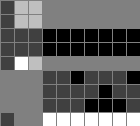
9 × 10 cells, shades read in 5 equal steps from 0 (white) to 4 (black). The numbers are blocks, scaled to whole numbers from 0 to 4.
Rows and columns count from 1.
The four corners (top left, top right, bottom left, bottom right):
3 2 3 0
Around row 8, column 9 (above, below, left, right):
3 0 4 3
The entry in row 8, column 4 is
3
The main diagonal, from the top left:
3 1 3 4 2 4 3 4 0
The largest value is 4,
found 20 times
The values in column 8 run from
0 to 4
